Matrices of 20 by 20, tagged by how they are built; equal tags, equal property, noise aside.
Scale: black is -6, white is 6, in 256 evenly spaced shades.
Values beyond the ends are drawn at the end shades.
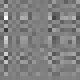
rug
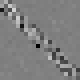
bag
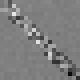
bag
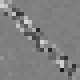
bag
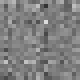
rug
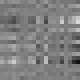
rug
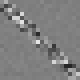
bag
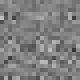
rug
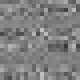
rug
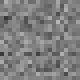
rug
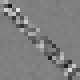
bag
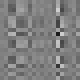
rug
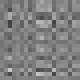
rug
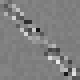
bag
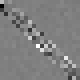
bag
